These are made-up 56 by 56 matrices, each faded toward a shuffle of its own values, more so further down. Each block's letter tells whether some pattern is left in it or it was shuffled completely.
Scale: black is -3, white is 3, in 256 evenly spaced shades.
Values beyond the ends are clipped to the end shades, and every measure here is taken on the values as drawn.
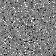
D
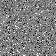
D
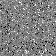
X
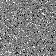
X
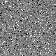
X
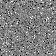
X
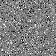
D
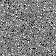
X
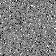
D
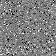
D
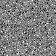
X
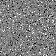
D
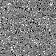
D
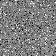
X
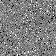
X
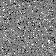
D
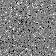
X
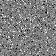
D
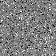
X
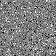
X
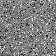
X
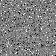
X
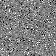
D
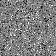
X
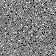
X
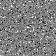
D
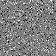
D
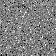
X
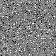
D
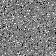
X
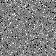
X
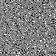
D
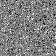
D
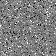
X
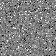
D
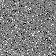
X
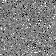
X
